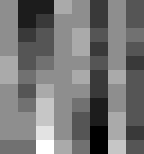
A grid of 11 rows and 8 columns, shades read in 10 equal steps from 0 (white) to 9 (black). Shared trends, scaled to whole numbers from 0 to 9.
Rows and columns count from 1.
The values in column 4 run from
3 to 4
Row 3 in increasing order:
3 4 4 4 5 6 6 7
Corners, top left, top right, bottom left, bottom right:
4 6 5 6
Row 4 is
4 6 6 4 3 7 4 6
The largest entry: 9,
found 2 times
